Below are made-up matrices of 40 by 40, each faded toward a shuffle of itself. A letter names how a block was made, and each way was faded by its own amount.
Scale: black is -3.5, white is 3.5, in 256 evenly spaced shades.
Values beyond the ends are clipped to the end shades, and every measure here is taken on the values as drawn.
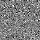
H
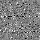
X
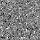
H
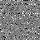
X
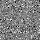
X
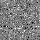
X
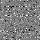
X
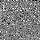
X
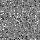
H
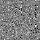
H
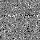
H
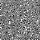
H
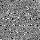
X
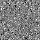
H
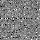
H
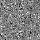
H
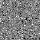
H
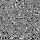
X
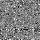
X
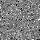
H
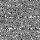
X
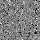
H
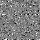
X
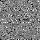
X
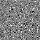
H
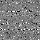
X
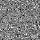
X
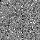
H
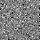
H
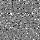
X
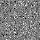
H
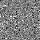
H
